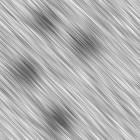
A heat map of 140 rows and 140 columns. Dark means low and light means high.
Average level on the scale: 70%. Dips: four. Mirror symmetry: none.
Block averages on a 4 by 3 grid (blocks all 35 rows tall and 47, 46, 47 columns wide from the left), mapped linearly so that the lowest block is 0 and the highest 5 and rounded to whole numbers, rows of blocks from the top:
324 | 214 | 155 | 505
